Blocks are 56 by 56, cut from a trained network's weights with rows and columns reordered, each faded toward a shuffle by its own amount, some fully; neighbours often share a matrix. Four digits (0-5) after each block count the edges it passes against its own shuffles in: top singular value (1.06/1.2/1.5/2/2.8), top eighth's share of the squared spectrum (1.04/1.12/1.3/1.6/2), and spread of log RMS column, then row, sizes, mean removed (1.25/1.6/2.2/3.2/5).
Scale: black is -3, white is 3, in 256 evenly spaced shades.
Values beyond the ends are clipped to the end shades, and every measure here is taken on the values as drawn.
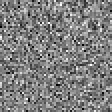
3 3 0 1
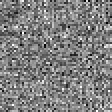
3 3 1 1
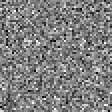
2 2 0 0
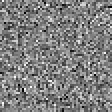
2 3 0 1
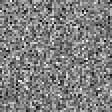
0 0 0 0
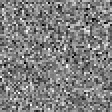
2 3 1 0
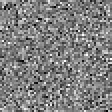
0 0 0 0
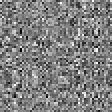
4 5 3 2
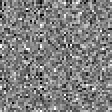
3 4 2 0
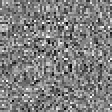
3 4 2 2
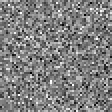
0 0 0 0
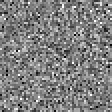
0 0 0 0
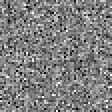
0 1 0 0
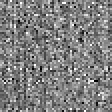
2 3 0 2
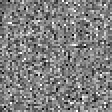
1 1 0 0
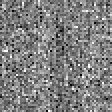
2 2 0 1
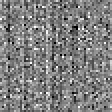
3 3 1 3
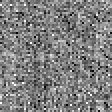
2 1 1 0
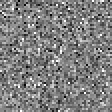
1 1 0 1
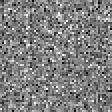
1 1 0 0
